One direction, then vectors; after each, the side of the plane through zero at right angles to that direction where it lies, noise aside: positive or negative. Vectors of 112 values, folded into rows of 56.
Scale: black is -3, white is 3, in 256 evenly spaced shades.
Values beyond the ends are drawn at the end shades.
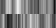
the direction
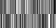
positive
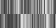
positive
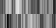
positive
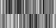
negative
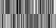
negative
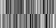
negative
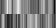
positive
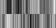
negative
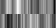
positive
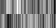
positive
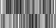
negative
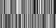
positive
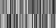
positive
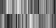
positive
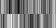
negative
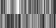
positive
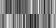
negative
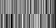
positive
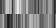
positive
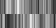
positive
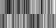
negative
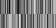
negative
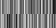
positive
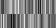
positive
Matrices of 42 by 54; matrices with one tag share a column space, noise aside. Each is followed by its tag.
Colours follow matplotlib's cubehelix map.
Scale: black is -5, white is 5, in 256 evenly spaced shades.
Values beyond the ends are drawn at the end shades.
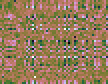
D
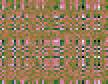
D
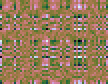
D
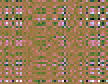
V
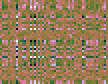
D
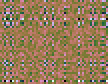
V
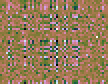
D
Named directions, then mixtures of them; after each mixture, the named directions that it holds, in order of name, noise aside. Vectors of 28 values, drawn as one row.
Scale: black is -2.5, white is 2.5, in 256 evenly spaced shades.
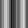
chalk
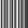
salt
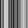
chalk, salt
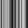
chalk, salt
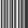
salt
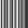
salt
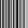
salt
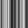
chalk, salt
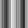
chalk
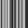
chalk, salt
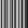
salt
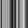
chalk, salt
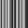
chalk, salt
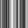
chalk, salt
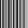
salt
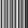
salt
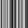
chalk, salt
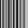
salt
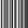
salt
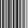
salt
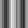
chalk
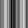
chalk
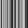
chalk, salt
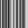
chalk, salt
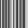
chalk, salt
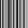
salt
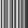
salt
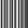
salt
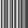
salt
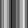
chalk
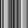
chalk, salt
